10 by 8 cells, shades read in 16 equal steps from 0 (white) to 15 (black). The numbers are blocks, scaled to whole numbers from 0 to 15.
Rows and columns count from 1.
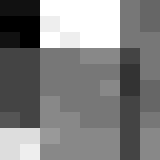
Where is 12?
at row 5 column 7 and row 6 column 7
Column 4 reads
0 0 1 8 8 8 8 7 7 7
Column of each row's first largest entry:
1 1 2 1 7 7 1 2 7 7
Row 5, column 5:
8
